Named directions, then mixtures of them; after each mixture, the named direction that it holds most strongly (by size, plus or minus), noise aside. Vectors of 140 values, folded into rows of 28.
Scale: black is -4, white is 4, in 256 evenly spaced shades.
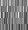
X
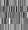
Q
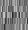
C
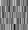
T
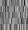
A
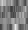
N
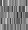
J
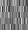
T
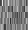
J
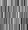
X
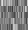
N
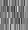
A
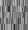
T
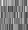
X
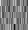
T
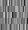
A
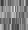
N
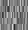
A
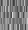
A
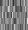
T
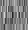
C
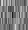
C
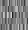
C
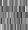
J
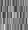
C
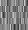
T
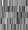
J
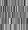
A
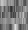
N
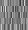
A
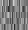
T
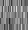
Q
